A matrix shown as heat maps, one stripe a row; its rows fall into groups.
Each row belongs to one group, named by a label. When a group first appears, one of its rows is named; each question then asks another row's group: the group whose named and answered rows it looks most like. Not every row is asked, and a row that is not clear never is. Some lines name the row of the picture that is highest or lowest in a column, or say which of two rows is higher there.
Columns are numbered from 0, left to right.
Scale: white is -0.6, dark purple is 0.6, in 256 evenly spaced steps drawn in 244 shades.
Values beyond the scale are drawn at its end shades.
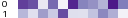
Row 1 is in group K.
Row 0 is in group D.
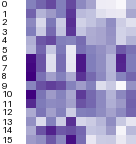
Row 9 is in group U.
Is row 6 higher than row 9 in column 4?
No
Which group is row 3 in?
K
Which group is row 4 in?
U
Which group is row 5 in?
D
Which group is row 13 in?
K
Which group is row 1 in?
U
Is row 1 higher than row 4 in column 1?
No
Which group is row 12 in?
D
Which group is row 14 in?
U
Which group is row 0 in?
U
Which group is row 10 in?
D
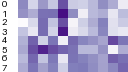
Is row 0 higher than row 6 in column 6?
No
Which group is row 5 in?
U
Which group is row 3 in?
K
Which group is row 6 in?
D
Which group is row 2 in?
K
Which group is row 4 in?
D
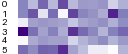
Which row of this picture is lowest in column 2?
1
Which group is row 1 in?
D
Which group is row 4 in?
K
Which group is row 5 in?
U
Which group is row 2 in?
K
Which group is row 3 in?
D
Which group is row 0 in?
K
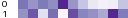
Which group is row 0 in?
U
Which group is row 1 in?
D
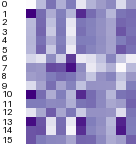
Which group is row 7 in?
U
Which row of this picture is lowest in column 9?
7
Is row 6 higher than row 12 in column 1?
No
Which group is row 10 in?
D
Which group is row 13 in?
D
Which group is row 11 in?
D
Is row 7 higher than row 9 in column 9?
No
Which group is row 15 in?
D
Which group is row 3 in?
D
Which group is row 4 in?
D
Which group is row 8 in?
U
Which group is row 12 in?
K
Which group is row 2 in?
D
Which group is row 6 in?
K
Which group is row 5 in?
D
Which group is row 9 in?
K
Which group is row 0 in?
K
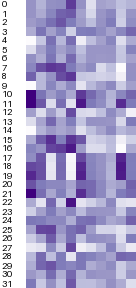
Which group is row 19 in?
D
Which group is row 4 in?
K
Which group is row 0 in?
U
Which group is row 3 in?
D
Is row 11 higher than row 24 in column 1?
Yes
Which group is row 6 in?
K
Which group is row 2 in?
U
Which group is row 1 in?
U
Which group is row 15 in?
U
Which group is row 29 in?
U
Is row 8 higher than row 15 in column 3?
Yes
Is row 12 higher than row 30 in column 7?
No
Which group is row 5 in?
K
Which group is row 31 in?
K
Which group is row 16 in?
U
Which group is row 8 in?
U
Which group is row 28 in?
D
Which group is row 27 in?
K
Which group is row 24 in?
D
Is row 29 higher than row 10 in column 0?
No
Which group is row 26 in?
K
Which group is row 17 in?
D
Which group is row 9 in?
K
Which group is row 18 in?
D
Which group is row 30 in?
K
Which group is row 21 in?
D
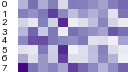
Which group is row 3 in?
D
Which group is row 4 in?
U
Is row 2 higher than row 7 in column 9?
No
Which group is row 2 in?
K
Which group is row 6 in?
K
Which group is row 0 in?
D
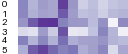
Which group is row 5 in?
U
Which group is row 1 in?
U
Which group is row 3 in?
K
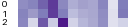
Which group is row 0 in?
U
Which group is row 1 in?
U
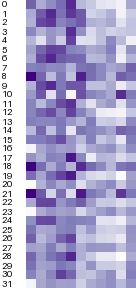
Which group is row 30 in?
U
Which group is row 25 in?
U
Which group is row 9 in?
U
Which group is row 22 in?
U
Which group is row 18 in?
D
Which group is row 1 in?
U
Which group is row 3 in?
U
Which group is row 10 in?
D
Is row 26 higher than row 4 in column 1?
Yes
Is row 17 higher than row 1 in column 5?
No
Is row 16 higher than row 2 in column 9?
Yes
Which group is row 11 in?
U
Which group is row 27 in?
K
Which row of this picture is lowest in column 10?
4
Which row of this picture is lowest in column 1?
4
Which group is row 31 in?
K
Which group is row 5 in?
U
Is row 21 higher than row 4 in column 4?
No
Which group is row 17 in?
U
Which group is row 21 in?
D
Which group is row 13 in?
U
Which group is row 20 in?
K
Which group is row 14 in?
D
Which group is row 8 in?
D
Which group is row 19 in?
U
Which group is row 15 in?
U
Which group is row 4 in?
K
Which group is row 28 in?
U
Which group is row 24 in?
U
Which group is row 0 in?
U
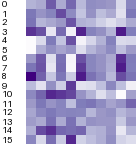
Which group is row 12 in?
U
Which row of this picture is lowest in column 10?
9
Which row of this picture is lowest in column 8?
2
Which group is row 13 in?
K
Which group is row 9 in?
K
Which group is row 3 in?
D
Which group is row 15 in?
K
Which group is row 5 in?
K
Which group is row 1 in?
U
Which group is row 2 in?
U
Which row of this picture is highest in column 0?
8
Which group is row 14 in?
U
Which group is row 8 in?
D
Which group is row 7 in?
D
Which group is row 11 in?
D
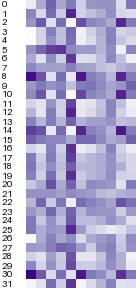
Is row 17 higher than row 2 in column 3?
No
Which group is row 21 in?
U
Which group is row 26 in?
K
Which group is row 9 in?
D
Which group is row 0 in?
K
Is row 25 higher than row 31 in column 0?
Yes
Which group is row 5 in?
U
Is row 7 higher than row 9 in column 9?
No
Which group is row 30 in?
D
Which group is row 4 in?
K
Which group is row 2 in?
D
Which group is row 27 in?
U
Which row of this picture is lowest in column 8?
25
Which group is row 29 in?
K
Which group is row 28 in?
K
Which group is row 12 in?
K
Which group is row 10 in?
D
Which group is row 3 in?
K
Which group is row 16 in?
K
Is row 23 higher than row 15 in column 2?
Yes
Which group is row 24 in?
K
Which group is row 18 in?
K
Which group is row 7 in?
U
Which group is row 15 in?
D
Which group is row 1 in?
K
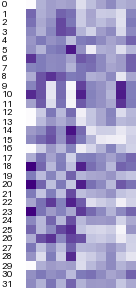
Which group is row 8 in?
U
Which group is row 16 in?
K
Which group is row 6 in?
D
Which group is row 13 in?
K
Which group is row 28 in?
K
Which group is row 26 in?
U
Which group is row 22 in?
U
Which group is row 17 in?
D
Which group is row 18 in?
D
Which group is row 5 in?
U
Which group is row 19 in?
K
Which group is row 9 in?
D
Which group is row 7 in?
D
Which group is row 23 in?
D
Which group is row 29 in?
K
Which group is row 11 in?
D
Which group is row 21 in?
K
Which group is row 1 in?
U
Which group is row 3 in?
U
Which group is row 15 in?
U
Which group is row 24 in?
K
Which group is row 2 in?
U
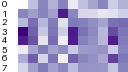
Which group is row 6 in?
D
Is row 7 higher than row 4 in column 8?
Yes
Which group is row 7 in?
K
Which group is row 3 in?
D
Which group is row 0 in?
K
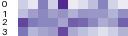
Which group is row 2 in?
D
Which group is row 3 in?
U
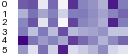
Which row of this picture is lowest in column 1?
5
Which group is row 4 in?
D
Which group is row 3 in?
K
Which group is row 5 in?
K
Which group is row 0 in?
D
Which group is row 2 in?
D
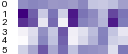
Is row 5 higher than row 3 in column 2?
Yes
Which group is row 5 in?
K
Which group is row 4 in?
K
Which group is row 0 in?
U
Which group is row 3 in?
K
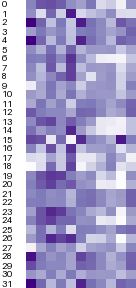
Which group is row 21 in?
D
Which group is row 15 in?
D
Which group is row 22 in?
D
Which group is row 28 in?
D
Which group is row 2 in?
D
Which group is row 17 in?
K
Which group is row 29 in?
D
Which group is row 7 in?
K
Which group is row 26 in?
U
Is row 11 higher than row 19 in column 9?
Yes
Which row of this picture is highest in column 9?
15
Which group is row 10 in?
K
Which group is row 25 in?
D
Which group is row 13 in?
U
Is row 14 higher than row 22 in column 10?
No
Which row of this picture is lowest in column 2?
15
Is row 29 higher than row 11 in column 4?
Yes
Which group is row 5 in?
K
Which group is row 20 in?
U
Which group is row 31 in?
D
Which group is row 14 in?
U
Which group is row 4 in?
D
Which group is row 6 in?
U
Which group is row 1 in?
K
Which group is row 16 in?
K
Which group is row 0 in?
U
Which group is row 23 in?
U
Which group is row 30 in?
K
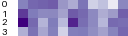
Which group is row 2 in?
D
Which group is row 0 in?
U
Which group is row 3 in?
D
